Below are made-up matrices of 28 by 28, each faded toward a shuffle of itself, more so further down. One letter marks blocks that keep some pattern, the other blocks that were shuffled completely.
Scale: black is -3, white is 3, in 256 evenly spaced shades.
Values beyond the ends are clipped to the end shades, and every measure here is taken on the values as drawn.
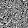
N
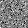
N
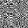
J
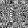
J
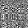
J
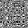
J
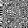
J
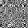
J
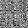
J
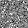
N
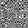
J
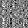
J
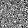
N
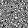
N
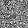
N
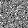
N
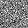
N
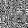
J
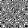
J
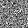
N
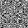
J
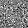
N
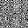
J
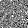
N
